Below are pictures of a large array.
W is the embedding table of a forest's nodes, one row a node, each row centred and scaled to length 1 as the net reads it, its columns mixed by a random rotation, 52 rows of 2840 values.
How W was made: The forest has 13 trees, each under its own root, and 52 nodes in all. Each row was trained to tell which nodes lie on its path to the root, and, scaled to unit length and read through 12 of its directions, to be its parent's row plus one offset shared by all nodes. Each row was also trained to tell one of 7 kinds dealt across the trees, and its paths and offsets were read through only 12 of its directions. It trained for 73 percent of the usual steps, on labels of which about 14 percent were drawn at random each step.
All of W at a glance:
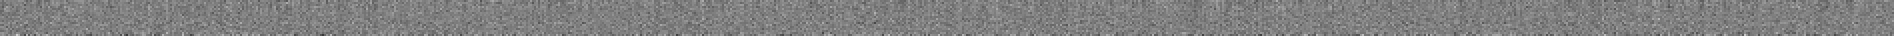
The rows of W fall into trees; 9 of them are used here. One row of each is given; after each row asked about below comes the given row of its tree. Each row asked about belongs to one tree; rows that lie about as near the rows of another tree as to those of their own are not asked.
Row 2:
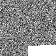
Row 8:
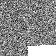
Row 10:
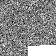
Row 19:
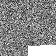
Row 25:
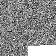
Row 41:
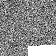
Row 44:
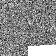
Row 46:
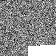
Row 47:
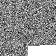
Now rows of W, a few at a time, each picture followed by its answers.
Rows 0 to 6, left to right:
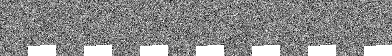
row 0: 19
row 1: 46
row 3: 47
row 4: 25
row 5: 46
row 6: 19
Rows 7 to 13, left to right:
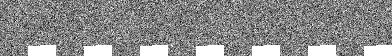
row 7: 2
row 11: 47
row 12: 19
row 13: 8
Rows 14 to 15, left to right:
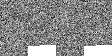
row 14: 44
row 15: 25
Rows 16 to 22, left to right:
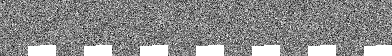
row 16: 2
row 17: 19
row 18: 8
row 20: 41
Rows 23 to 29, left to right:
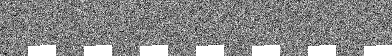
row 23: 8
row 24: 41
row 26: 46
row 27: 2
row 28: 44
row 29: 2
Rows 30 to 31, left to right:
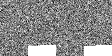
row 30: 2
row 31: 10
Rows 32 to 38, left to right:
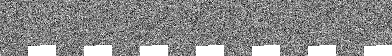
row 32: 8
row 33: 25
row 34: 25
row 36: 19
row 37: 47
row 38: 2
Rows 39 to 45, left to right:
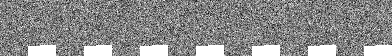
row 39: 19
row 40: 8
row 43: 8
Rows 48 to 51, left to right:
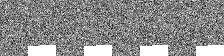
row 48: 41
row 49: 41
